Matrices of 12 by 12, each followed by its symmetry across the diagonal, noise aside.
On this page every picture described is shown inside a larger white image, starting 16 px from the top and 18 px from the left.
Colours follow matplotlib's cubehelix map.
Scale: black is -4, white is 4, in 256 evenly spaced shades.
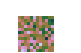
antisymmetric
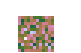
neither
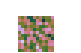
antisymmetric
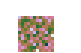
symmetric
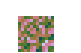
symmetric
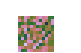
antisymmetric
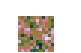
antisymmetric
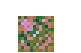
symmetric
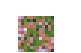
neither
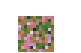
antisymmetric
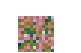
neither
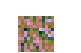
neither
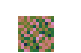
symmetric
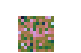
neither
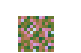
symmetric
